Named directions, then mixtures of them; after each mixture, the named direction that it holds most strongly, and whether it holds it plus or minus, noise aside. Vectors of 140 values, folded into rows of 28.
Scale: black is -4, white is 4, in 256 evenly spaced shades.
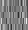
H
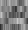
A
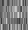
H, minus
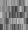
A, plus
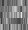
A, minus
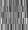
H, plus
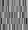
H, minus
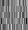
H, minus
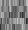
A, plus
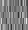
H, plus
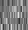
H, minus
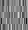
H, minus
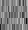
H, minus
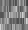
A, minus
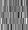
H, plus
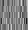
H, minus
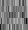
H, minus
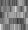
A, minus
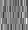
H, plus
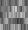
A, minus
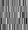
H, minus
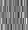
H, plus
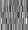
H, plus
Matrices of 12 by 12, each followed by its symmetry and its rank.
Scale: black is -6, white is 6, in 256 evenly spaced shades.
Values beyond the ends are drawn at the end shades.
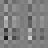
neither, rank one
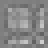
symmetric, rank two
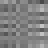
neither, rank one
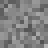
symmetric, full rank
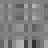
neither, rank one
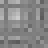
symmetric, rank two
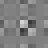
symmetric, rank one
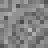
symmetric, full rank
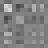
symmetric, rank two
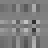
neither, rank one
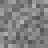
symmetric, full rank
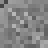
symmetric, full rank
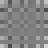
symmetric, rank one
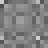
symmetric, rank two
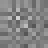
symmetric, rank two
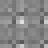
symmetric, rank two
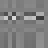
neither, rank one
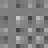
symmetric, rank one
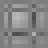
symmetric, rank one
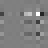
neither, rank one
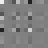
symmetric, rank one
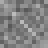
symmetric, full rank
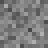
symmetric, full rank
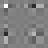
symmetric, rank one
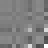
symmetric, rank one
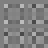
symmetric, rank one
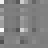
neither, rank one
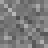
symmetric, full rank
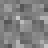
symmetric, rank two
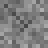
symmetric, full rank
